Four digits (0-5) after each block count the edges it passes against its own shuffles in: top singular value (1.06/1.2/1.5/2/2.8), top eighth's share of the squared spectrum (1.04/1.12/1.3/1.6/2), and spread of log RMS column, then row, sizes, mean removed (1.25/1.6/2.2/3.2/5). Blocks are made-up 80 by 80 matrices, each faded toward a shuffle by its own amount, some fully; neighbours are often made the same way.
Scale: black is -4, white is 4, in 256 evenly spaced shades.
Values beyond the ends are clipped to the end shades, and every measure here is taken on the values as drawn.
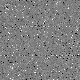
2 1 0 0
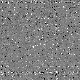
2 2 1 2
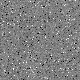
0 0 0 0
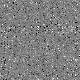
1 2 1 1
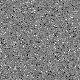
2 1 0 0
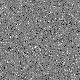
0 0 0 0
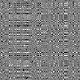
5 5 3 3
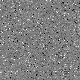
2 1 0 0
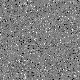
2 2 0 0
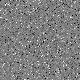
1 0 0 0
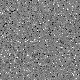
2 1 0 0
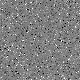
0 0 0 0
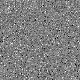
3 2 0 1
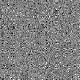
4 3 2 2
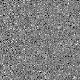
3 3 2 2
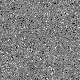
1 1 0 0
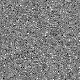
3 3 1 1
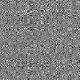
4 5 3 3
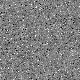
0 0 0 0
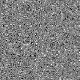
3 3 1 1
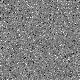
2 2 0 0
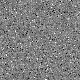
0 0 0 0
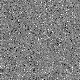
2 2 0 0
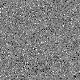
2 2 0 0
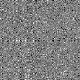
4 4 2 2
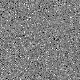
3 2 1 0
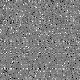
4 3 1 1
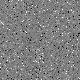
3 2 1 0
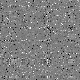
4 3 1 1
